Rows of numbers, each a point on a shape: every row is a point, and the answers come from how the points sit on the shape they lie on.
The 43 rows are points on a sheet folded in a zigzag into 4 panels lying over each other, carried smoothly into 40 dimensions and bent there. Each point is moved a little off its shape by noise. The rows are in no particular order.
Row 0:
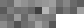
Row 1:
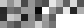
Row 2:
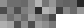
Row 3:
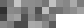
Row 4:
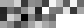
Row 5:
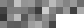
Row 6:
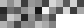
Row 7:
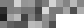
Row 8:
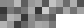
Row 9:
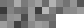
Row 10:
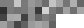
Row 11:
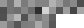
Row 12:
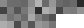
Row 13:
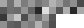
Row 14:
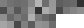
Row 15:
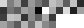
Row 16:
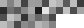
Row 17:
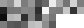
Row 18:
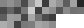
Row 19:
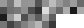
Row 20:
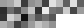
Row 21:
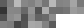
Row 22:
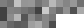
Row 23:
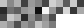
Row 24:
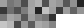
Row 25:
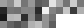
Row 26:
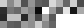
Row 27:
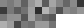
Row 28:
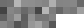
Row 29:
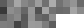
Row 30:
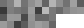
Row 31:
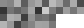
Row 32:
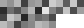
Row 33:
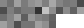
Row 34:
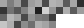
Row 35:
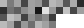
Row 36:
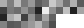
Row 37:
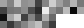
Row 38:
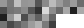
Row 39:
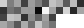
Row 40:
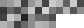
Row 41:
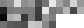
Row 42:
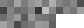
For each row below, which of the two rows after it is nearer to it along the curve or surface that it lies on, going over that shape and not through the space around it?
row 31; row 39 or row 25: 39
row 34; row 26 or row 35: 35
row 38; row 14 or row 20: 14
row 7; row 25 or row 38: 38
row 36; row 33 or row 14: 33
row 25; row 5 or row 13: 13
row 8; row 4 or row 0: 4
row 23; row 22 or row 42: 42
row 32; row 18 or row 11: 18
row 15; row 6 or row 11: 6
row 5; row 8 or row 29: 29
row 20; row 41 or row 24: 24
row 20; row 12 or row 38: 12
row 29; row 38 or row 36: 38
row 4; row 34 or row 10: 34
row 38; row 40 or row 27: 27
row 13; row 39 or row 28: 28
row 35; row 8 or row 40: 40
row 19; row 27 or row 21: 21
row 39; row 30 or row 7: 30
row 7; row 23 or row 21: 21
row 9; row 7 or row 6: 7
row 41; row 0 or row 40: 0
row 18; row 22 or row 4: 4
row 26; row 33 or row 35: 35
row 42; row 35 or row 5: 5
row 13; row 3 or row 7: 7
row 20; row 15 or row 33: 15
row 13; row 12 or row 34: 12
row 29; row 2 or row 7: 7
